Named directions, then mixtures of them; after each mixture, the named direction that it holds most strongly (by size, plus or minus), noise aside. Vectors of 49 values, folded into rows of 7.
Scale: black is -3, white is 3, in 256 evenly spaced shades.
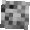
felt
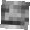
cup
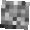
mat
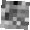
mat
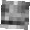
cup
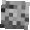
felt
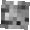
cup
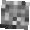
mat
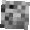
felt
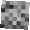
felt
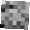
felt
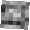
cup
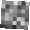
mat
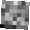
mat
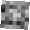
felt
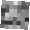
cup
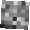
mat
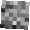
mat
